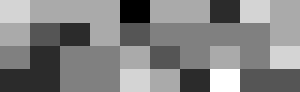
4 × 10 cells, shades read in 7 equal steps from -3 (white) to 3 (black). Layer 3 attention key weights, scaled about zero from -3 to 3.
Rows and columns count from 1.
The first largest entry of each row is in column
5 3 2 1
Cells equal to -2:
4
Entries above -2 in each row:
8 10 9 8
